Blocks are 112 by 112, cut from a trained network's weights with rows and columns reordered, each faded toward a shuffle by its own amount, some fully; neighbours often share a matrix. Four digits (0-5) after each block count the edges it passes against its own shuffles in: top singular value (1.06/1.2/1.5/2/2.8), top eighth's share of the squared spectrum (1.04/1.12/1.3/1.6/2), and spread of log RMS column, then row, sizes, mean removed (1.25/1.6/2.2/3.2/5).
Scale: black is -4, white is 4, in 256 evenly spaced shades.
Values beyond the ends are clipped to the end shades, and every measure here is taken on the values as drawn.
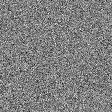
1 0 0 0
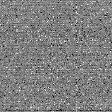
3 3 2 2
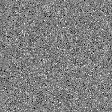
2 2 1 1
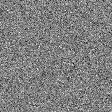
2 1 0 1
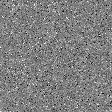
0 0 0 0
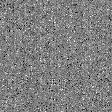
2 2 0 1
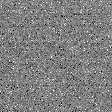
2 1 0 0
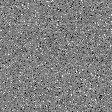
0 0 0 0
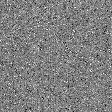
1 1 0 0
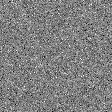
1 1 0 0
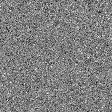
2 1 0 0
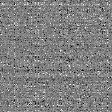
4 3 3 1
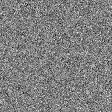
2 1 0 0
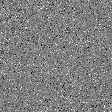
0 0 0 0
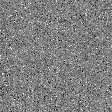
1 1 0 0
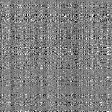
4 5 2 4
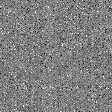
2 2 0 1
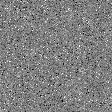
0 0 0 0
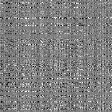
4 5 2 4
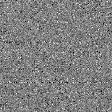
3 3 1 2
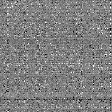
3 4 3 2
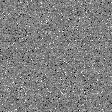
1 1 0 0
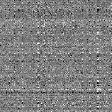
4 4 3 2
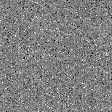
1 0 0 0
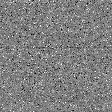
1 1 0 0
